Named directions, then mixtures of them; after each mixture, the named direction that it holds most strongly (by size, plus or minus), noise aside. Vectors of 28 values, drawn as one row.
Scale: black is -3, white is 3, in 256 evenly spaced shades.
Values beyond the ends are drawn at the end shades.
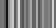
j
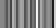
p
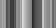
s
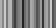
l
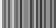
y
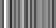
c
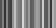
l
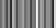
p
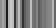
j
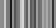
c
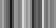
s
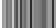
y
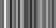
c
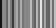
y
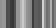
s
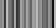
j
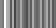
c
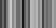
s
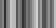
s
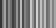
y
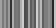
p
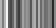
j
